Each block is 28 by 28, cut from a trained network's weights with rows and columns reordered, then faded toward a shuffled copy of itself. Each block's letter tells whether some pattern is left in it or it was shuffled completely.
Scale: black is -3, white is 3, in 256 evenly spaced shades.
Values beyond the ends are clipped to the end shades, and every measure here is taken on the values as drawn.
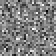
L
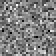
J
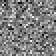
J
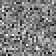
J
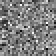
L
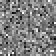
J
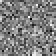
L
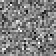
J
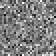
L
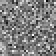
J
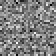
L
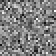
J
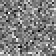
J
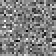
L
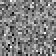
J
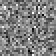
L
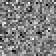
J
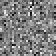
L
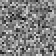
J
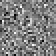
L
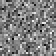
J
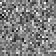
J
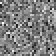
J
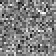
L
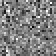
L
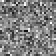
L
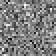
J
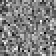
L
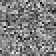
L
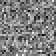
J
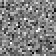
J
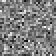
J
